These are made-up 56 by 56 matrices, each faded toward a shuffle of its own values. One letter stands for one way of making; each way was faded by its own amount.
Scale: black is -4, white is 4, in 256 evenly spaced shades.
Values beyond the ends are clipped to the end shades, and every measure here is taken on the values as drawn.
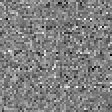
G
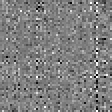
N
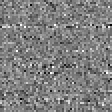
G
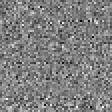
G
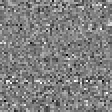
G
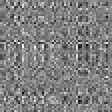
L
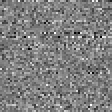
G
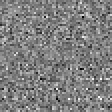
G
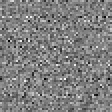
G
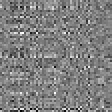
L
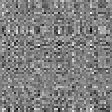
L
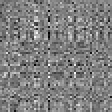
L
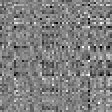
L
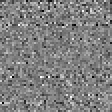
G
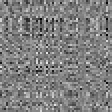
L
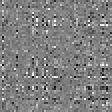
N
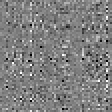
N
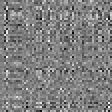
L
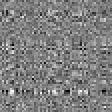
L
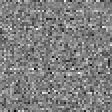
G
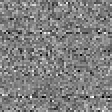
G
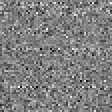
G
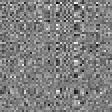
L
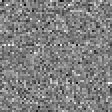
G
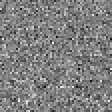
G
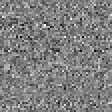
G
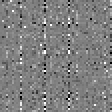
N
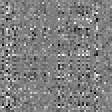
N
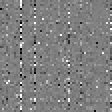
N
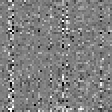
N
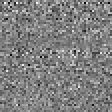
G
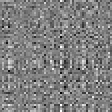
L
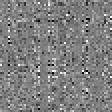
N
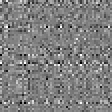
L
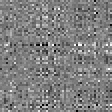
L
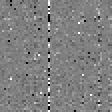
N
